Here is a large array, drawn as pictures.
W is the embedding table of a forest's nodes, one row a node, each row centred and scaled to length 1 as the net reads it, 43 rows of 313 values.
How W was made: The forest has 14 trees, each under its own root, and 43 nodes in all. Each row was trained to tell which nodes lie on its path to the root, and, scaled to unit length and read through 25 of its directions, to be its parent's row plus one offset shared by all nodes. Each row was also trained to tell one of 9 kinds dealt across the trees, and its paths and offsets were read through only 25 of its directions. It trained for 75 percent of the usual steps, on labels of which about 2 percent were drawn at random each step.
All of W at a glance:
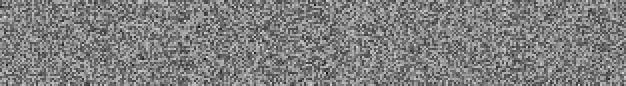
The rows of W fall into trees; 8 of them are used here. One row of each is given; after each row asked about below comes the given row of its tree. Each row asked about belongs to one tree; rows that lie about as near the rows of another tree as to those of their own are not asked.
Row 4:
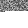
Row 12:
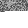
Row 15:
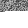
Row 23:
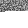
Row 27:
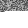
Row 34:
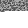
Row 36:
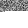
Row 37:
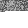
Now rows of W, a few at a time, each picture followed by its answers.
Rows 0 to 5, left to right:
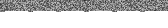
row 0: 12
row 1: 12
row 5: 36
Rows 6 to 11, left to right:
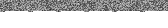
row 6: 4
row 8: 34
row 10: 37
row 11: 23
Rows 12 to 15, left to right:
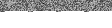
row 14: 15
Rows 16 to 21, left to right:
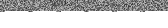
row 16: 37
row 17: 27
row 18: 36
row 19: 34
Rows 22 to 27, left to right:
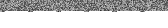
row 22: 37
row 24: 37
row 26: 23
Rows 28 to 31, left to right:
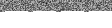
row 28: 23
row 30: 12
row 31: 34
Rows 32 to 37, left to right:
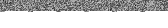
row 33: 4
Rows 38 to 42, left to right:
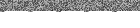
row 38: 27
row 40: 4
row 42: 23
